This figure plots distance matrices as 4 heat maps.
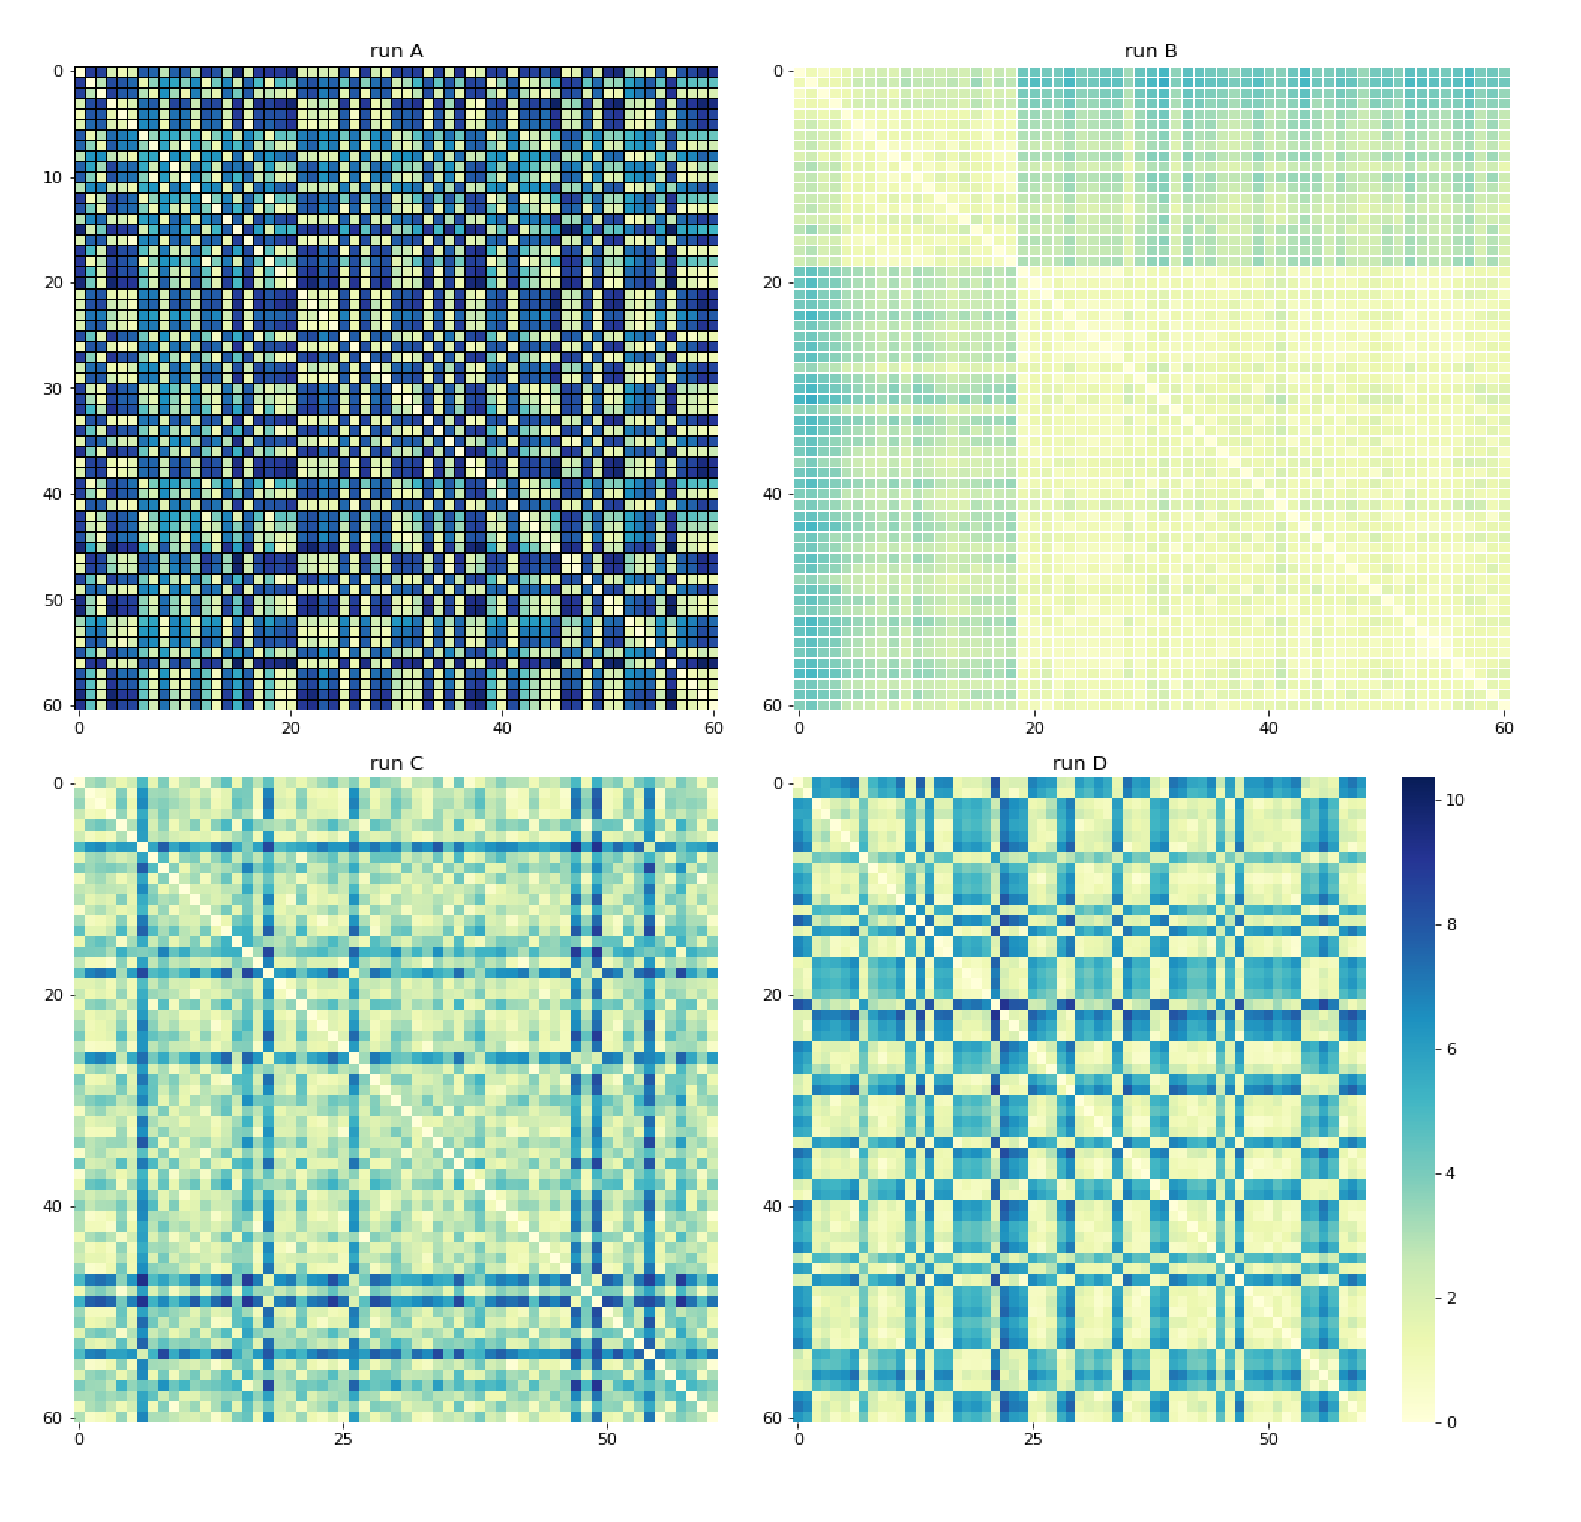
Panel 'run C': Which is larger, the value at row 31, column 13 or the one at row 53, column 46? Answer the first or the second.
the first
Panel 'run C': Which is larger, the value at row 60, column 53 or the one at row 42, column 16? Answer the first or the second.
the second
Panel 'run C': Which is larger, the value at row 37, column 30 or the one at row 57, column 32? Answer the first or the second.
the second
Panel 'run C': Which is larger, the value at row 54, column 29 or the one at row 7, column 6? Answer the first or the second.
the first
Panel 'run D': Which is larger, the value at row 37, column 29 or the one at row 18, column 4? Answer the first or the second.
the first
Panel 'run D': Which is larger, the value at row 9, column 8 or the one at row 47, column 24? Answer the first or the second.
the first
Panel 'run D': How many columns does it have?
61
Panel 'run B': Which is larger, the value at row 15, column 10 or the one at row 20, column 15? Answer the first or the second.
the second
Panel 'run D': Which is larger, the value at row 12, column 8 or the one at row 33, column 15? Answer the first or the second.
the first
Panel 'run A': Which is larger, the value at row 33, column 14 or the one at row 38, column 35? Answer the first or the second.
the second
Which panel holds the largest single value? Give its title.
run A
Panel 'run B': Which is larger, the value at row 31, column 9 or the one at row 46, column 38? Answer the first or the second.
the first
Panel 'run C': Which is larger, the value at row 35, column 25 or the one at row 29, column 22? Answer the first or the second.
the first
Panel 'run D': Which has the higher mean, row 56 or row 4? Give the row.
56
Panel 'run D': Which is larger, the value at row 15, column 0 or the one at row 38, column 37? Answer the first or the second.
the first
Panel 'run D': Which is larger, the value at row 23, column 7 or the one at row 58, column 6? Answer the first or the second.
the first
